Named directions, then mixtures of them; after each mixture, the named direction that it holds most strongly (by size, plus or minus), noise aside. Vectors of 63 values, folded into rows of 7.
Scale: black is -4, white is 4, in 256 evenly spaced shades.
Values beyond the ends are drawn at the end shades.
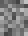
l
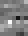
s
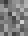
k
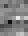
s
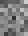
l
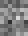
l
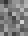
k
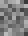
l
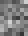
s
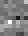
s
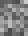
l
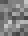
k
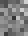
l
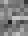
s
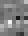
s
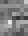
s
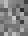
k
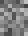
l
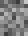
l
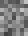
l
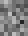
k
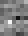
s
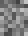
l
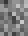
k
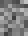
l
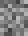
l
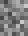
k
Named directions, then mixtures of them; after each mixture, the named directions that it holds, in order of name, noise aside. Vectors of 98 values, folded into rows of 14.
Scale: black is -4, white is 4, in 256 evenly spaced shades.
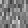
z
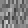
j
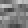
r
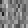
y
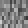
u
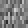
j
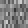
j, r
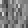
y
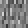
j, z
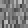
j, r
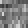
r, y, z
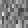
j, u, y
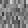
z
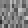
u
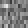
r, u, y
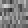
r, u, z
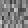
u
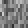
r, y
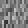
j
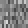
j, r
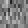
y, z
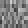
u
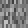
j
